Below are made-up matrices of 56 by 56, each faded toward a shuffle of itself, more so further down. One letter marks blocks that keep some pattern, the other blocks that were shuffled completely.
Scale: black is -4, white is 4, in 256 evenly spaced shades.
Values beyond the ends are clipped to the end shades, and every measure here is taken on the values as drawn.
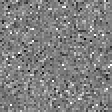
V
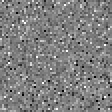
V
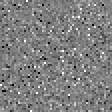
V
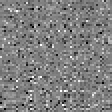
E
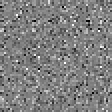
E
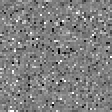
V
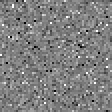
V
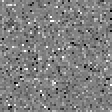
V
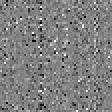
E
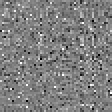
E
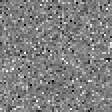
V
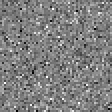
V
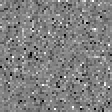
V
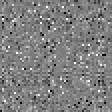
E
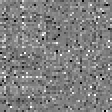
E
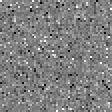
V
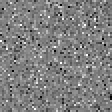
V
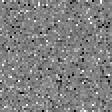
V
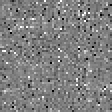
E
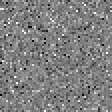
V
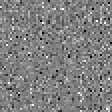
E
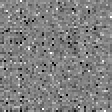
E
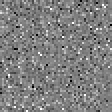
E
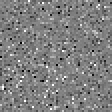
V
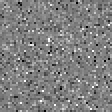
V
